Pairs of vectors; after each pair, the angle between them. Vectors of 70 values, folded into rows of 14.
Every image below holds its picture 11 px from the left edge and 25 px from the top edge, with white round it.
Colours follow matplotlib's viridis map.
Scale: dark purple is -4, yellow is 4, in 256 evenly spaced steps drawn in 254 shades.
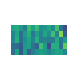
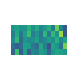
nearly parallel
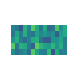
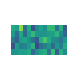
nearly opposite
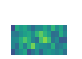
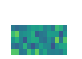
partly opposed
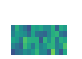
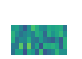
orthogonal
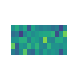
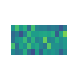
nearly parallel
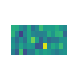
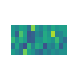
partly opposed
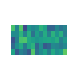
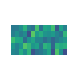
partly opposed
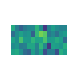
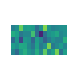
nearly opposite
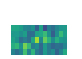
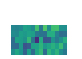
nearly opposite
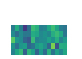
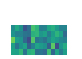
nearly parallel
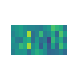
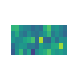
orthogonal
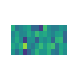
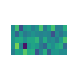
partly opposed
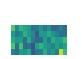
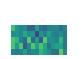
partly aligned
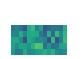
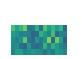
nearly opposite
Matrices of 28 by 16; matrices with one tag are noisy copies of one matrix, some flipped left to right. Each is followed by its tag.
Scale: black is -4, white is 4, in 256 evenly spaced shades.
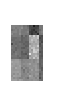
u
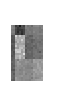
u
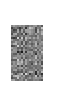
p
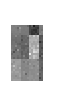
u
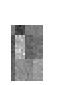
u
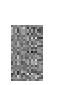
p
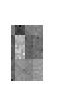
u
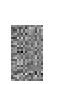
p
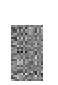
p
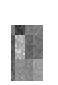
u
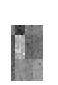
u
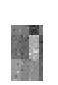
u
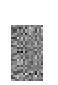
p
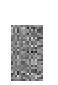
p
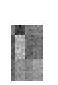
u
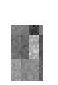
u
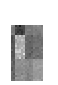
u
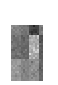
u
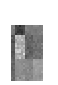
u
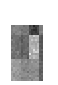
u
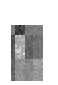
u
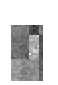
u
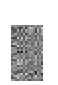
p
